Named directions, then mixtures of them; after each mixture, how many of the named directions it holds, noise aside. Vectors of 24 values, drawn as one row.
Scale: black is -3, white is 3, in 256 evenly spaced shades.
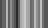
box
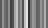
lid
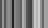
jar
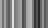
one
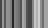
one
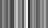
one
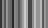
three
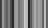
two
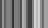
one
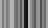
two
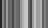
three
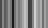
three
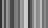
three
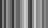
three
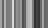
one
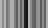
two
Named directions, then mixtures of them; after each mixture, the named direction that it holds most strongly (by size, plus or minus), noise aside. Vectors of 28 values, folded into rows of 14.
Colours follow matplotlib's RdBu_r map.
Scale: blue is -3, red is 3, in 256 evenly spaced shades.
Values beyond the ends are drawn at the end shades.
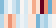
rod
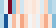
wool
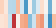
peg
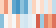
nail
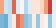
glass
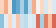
nail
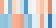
glass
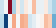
wool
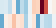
rod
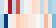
wool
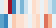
wool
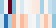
wool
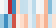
wool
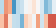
glass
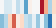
rod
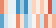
nail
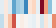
rod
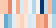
rod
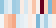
rod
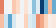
rod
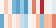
nail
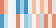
nail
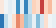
glass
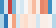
wool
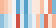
nail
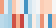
glass
